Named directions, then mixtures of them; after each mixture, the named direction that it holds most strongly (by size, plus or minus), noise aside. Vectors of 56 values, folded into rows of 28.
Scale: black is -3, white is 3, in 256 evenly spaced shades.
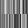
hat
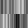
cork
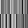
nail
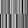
nail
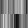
cork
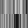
hat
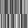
hat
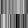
cork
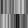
cork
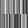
hat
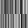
hat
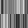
cork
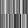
hat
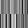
nail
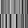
nail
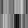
cork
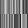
hat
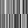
hat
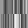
hat
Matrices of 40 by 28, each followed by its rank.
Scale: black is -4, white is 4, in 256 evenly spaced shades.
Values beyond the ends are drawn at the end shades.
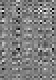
three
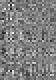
five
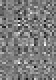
five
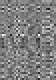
five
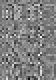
five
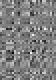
three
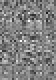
five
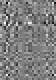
three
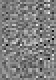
five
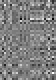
three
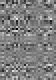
three
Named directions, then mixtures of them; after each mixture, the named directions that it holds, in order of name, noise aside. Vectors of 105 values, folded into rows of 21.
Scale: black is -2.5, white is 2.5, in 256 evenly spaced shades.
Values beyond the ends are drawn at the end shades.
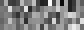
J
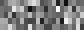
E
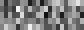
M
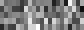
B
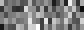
B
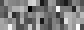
E, J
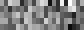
B, J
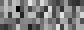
M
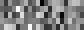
E, M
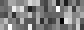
E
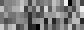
B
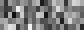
E, M
